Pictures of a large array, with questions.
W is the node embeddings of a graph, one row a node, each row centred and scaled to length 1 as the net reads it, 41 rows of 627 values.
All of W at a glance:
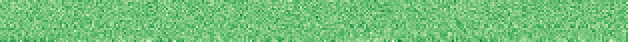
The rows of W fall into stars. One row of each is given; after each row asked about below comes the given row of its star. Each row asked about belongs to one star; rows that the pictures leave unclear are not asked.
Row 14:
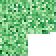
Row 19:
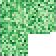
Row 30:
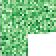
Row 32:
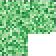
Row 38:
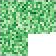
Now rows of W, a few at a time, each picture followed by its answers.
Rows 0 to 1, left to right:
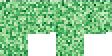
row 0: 30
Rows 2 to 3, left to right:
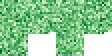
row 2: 14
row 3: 30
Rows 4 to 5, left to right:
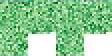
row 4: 38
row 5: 30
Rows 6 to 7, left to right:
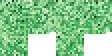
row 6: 14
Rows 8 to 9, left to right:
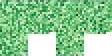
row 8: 30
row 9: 30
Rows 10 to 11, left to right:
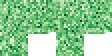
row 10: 14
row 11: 14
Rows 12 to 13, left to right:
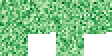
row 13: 38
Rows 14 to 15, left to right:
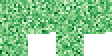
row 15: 14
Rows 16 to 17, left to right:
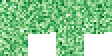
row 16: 38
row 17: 30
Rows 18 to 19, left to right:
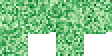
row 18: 30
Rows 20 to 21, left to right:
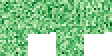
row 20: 38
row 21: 14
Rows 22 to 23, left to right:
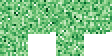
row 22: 32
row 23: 38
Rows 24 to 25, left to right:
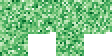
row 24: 14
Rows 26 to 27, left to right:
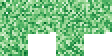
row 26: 14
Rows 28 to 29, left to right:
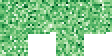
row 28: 19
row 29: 32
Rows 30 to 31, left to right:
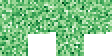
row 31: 38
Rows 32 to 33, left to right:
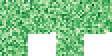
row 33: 14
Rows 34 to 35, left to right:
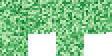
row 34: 32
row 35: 38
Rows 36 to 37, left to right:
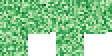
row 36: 32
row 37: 19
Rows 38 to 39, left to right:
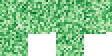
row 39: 19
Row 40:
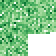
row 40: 19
